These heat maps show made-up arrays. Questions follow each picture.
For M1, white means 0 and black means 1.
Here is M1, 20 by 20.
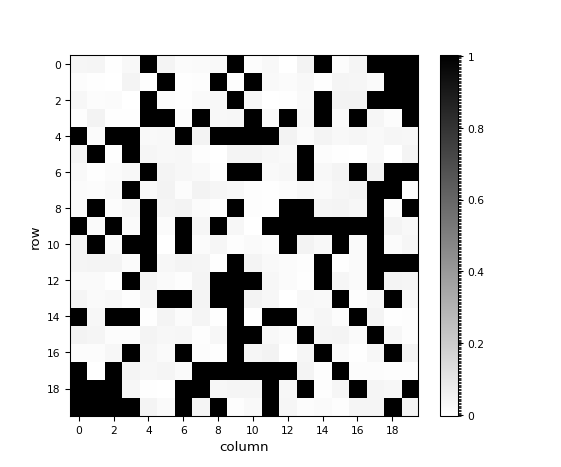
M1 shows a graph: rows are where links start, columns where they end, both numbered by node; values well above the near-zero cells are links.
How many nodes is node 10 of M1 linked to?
7
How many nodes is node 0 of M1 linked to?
6
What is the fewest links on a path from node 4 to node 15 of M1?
2
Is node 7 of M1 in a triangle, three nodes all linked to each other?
no
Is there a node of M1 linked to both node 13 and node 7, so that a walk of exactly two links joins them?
yes
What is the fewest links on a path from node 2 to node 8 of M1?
2
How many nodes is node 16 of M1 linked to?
5
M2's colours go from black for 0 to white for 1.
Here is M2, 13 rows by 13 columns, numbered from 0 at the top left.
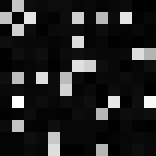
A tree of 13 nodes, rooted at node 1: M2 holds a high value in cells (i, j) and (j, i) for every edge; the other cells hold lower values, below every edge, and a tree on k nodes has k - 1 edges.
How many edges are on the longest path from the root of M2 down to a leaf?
4
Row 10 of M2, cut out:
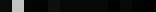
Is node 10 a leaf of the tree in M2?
yes
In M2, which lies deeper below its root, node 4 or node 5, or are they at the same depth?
node 4
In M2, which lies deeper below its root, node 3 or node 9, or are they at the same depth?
the same depth
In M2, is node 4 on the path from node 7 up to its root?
no
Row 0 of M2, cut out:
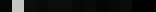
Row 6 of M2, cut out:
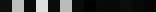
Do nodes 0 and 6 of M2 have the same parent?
yes
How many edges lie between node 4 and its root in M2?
3
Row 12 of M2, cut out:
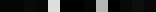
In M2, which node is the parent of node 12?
8
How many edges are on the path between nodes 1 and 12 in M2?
2
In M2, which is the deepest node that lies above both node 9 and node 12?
8
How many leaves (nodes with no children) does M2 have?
7
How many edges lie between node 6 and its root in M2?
1
